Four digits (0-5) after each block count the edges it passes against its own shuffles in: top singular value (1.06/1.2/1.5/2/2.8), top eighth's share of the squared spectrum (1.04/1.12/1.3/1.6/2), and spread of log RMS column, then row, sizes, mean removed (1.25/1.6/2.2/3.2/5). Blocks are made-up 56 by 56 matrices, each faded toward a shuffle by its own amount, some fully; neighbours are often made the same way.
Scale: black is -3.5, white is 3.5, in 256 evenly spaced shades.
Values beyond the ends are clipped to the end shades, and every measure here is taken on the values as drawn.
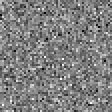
0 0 0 0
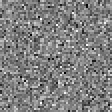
2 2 1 0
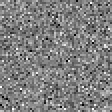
0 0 0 0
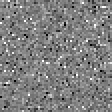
1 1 0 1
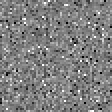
1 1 0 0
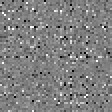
3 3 1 2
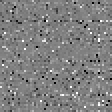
3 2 0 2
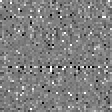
3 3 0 2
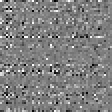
4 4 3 3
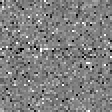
2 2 0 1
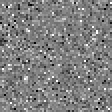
0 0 0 1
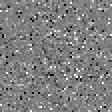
0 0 0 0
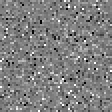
0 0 0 0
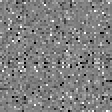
2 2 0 1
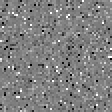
1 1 0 0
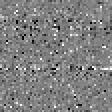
3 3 1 2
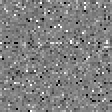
2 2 0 1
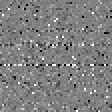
3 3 0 1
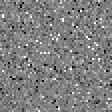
0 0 0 0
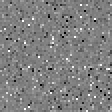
1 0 0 0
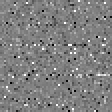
2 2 0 1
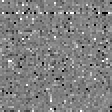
3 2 0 1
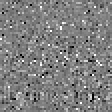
2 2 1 2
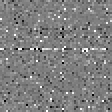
3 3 0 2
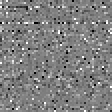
3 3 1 2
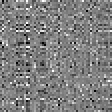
4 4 2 2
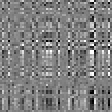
5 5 4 3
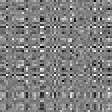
5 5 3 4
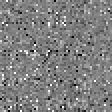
1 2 2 2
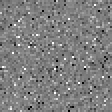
0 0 0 0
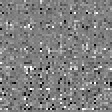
2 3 3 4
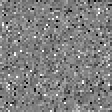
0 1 0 0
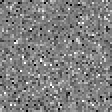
0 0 0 0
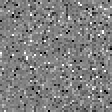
2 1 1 0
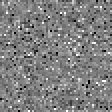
3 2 0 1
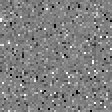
2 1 0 0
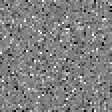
1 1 0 0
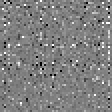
3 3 2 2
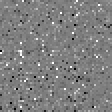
2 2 0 0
